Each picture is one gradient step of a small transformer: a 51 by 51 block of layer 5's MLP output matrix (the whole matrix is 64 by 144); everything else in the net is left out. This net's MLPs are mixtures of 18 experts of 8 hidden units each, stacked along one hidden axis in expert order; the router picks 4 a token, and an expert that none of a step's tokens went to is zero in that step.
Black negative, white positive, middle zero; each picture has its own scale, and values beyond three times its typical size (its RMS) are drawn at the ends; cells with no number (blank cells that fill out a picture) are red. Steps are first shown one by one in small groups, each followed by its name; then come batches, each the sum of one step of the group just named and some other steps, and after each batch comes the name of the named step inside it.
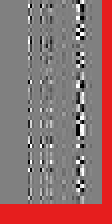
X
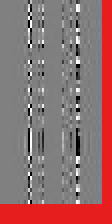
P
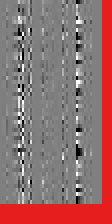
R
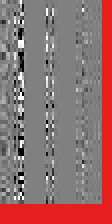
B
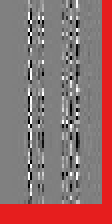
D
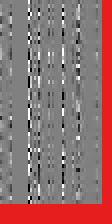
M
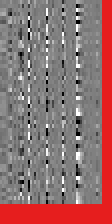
B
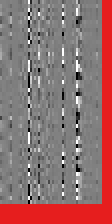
M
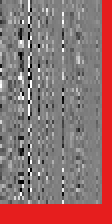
B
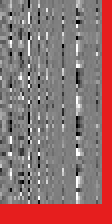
B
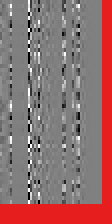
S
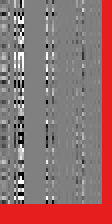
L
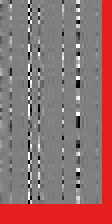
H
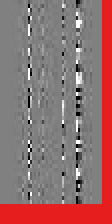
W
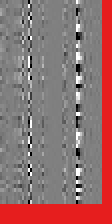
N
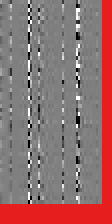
H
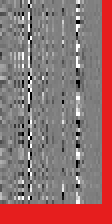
L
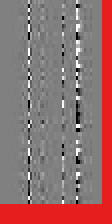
W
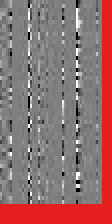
W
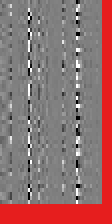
S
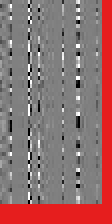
H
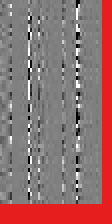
S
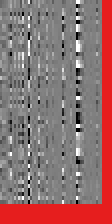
L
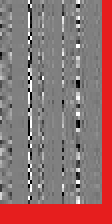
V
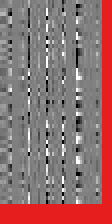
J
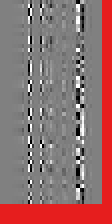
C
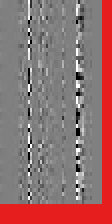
C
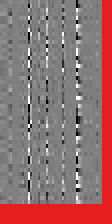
J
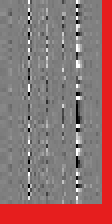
J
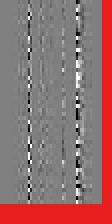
C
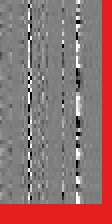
V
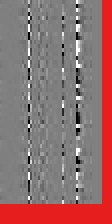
C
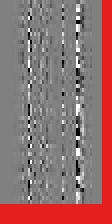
C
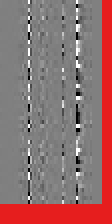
C
